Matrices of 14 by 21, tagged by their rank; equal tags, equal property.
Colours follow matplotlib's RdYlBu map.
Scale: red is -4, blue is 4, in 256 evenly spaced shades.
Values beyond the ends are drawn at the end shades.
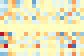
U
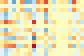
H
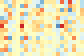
U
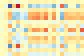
H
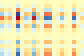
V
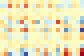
H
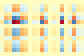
V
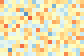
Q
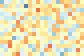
Q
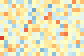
Q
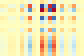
V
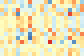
U
